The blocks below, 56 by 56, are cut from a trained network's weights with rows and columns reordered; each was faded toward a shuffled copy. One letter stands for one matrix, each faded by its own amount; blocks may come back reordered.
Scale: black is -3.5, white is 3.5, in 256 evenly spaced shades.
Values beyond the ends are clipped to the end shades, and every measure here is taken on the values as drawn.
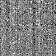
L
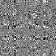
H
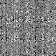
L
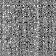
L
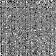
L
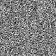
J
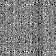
L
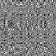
H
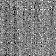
L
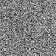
J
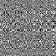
H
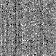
L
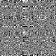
H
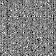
L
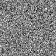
J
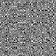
H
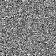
J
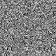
J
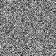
J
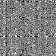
L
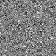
J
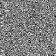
J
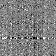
L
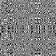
H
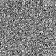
J
